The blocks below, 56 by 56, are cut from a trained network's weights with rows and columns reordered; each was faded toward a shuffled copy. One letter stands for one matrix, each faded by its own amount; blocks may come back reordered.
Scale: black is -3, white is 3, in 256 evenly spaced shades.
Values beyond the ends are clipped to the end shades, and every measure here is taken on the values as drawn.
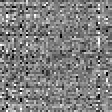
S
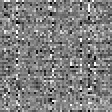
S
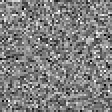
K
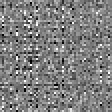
S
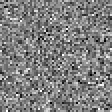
K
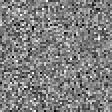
K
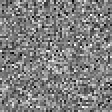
K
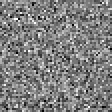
K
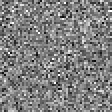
K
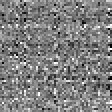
S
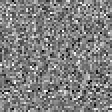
K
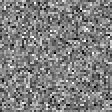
K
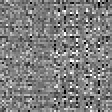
S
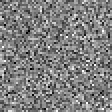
K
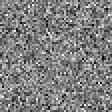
K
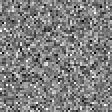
K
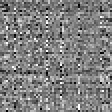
S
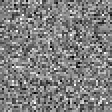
K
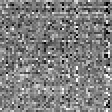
S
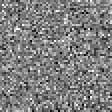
K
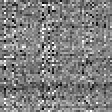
S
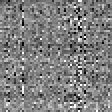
S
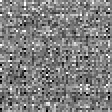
S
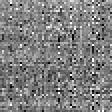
S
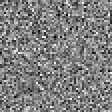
K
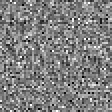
K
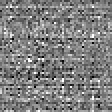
S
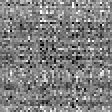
S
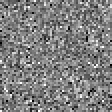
K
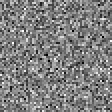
K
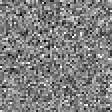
K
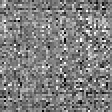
S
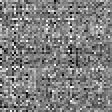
S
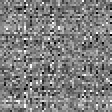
S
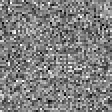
K
